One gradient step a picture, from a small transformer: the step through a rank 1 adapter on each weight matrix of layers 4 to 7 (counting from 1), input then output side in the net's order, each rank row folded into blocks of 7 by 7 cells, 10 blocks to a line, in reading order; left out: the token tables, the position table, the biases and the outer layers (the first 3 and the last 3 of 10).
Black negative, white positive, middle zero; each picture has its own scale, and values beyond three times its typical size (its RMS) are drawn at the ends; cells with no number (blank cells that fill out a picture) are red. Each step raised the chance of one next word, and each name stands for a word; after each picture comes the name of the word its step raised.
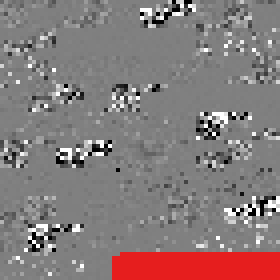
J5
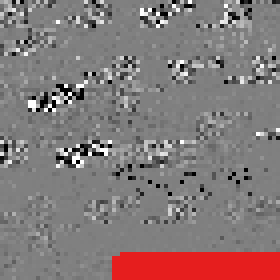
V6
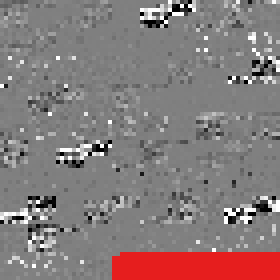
J5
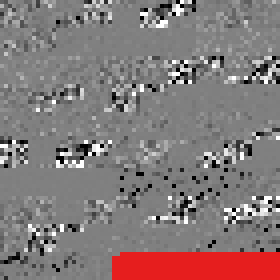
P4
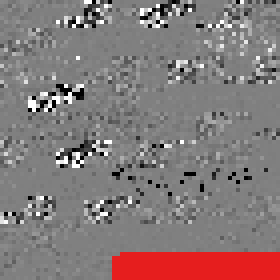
V6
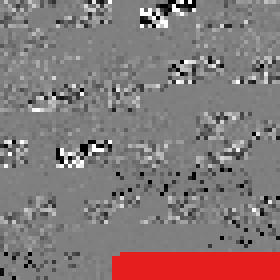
P4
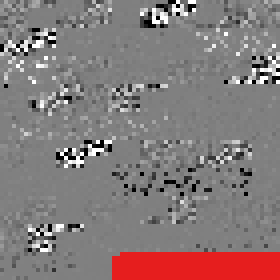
P4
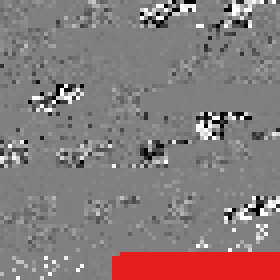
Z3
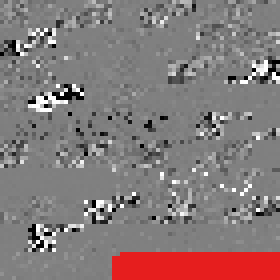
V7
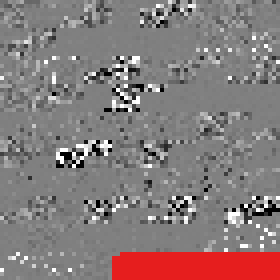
J5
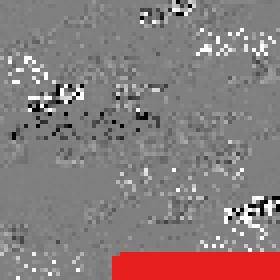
V7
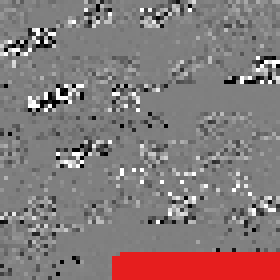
V7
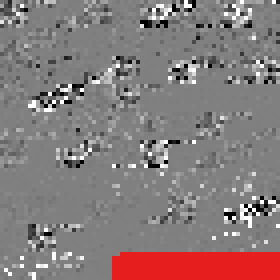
Z3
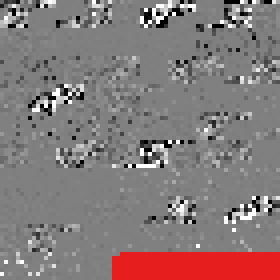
Z3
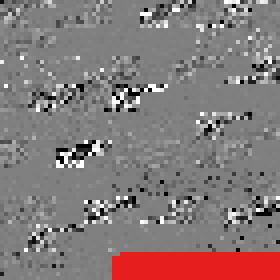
P4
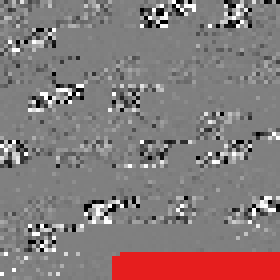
Z3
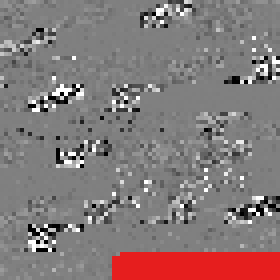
V7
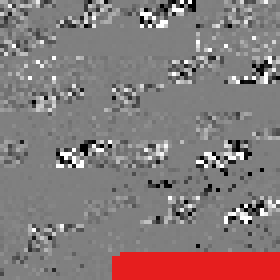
P4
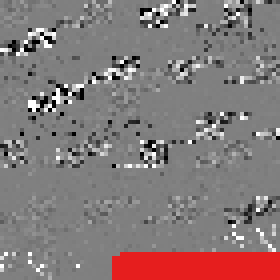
Z3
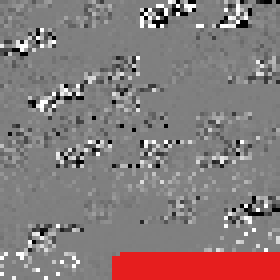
Z3
